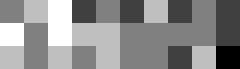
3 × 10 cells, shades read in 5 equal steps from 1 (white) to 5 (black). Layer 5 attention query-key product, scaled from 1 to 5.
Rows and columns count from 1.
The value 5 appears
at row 3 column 10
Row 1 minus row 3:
1 -1 -1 1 1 1 -1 0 1 -1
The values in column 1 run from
1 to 3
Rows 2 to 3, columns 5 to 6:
2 3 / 2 3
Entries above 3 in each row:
4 1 2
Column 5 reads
3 2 2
